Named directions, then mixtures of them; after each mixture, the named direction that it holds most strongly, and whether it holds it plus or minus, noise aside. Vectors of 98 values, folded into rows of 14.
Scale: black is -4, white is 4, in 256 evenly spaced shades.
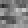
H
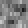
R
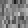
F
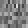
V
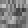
H, minus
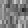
F, minus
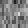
F, plus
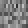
V, minus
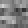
H, minus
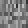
V, minus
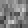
R, minus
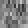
V, plus
